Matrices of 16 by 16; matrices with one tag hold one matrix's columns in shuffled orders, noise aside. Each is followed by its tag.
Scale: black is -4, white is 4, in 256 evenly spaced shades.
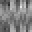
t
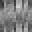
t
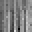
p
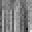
p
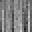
p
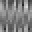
t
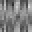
t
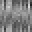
t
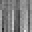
p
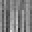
p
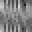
t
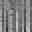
p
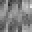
t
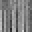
p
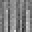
p
